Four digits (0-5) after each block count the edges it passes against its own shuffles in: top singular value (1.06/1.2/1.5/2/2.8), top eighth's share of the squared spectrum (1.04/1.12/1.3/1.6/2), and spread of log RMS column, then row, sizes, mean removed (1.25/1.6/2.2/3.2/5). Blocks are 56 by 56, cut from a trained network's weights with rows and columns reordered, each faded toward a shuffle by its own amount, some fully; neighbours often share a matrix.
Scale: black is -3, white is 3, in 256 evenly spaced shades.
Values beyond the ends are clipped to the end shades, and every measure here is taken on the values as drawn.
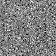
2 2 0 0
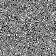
0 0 0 0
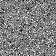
0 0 0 0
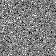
1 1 0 1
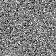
0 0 0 0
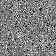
0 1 0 0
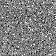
0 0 0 0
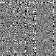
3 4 3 2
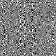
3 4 3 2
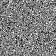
0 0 0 0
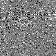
3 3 0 2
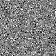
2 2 0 1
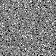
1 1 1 0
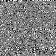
3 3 0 2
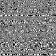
3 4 0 3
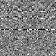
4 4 0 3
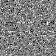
2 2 0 1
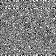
3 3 0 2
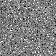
1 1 0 0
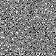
3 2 0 2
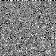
3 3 0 2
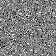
2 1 0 1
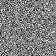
2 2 0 0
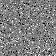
1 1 0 1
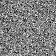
0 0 0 0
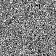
1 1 0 0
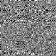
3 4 1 2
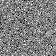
0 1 0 0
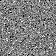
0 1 0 0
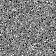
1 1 0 0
